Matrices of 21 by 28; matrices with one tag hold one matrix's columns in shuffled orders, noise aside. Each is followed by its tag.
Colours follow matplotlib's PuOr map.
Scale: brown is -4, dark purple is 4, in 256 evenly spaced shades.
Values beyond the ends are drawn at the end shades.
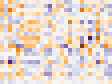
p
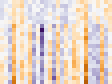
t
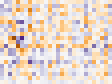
p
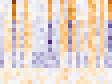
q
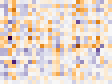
p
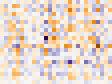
p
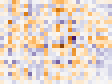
p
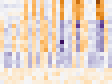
q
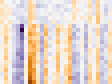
t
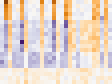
q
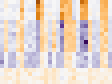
q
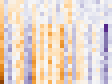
t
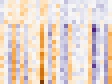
t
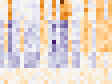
q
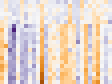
t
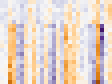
t
